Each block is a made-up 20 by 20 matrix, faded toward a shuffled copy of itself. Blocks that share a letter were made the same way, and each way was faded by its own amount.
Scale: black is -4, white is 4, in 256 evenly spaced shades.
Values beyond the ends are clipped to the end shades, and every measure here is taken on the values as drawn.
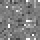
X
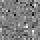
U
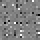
X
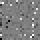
X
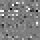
X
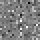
U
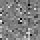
U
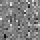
U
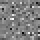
X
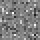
U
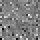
X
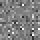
X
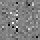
X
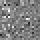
U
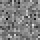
U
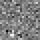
U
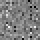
U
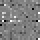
X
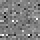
X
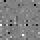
X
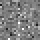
U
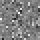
U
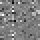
X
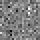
U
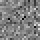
U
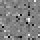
X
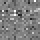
X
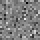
U
